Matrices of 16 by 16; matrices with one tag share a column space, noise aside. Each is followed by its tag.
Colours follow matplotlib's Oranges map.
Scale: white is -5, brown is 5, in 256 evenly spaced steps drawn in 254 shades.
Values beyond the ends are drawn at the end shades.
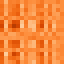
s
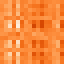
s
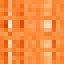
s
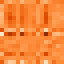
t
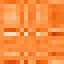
t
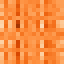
s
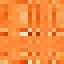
t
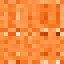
t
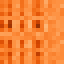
s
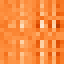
s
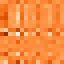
t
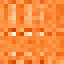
t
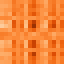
s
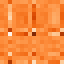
t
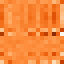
t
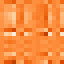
t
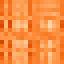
s
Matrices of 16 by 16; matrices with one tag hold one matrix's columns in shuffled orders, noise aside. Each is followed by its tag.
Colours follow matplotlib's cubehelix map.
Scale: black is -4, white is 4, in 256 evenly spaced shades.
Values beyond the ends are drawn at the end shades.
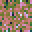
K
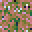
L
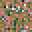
L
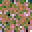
K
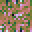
K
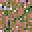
L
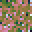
K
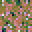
K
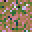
L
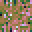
K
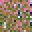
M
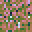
M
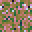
L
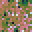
K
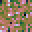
K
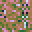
M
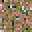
L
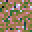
L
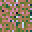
M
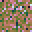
L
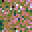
L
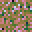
L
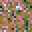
L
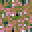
K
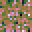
K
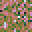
M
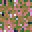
K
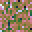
L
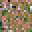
L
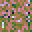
M
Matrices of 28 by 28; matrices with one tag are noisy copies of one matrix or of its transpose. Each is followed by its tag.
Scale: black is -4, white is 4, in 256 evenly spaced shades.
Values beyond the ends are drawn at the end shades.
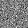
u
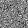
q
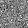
q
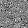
q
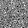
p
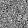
q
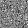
q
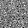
p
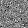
q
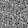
p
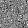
q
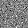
u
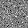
u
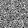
p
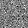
p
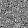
q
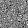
q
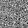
p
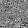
q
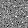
u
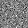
u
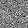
u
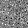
p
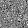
q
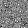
q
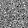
p
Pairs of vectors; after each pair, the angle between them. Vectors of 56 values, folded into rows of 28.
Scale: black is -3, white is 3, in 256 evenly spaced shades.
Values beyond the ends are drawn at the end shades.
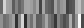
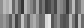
partly aligned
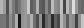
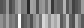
nearly opposite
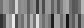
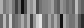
orthogonal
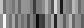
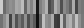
partly aligned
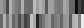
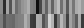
partly opposed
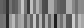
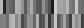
orthogonal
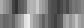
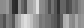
nearly parallel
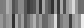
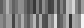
nearly parallel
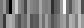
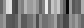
partly opposed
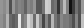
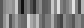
orthogonal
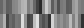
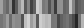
partly opposed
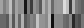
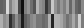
orthogonal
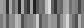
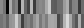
nearly parallel
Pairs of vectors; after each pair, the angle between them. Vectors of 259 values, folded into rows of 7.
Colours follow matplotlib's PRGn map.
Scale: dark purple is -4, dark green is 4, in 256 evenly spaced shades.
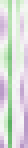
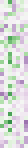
partly aligned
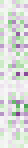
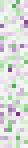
partly aligned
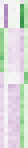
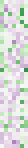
partly aligned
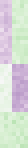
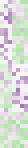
partly aligned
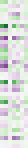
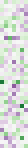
partly aligned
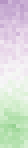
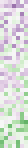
partly aligned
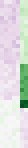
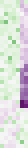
nearly opposite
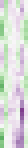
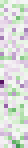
partly opposed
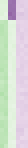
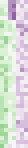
nearly parallel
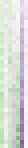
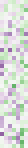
partly opposed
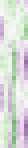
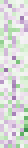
partly opposed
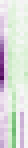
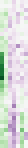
nearly opposite
